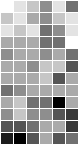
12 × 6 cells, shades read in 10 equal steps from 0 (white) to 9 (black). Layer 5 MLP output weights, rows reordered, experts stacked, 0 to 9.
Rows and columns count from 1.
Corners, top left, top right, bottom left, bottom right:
0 5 8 5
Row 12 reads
8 9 6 3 6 5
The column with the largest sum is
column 5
